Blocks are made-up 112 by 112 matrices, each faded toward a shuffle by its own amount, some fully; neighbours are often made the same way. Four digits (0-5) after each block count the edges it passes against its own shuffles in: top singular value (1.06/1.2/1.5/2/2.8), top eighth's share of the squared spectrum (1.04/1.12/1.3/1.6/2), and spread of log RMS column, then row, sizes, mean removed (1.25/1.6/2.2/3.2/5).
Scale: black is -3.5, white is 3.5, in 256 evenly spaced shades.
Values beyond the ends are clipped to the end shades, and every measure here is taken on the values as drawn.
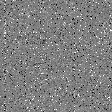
3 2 1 0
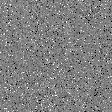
2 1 0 0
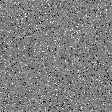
1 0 0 0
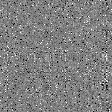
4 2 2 1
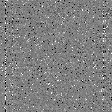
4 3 2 0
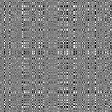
5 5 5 4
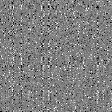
4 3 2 1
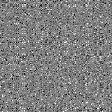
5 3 2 2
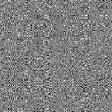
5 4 3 3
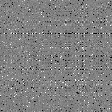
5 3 2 2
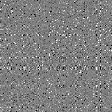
5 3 2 2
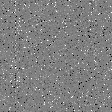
3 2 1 0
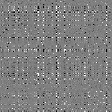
5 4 3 3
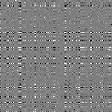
5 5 4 4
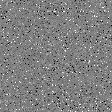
3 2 0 0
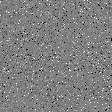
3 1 0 0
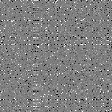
5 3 2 2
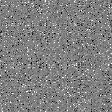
4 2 1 1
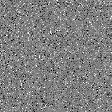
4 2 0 0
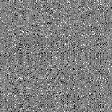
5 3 2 2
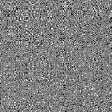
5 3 2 2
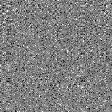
4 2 1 1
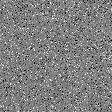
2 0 0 0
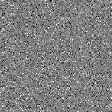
4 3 2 2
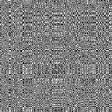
5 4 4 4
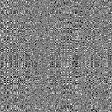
5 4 3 3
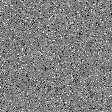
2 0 0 0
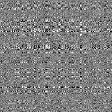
5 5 3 4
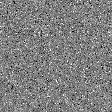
2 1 0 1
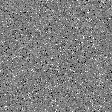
0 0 0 0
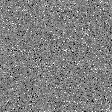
0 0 0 1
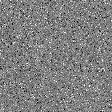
0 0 0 0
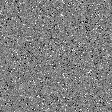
0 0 0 0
